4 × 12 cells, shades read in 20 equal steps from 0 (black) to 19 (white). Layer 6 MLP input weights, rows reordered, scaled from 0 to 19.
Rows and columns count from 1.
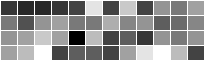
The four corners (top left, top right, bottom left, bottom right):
4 12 12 5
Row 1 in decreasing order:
17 15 12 11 9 5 5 5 4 4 3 3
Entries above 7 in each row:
5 10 8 7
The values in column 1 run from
4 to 12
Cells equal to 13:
1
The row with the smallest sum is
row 1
